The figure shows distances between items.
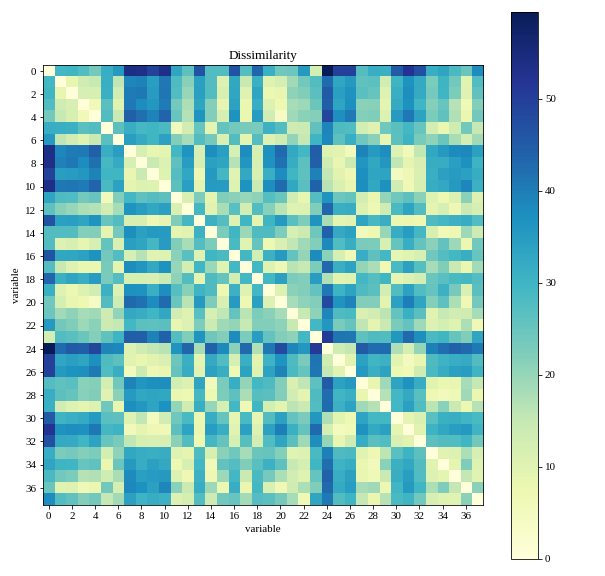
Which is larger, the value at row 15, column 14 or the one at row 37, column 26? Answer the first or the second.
the second
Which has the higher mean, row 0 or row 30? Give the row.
0
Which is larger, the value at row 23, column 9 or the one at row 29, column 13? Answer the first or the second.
the first
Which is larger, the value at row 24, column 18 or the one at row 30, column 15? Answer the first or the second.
the second
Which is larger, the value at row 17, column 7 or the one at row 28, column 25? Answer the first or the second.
the first
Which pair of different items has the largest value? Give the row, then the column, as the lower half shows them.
24, 0
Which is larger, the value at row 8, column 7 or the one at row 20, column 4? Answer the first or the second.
the first
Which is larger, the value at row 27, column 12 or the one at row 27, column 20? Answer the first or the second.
the second
